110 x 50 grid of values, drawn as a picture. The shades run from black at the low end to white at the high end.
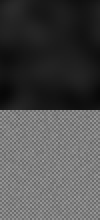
The table splits into 2 rows of 1 panel. Panel 1,1: very low, smooth, faint in contrast. Panel 2,1: middling, checkered.
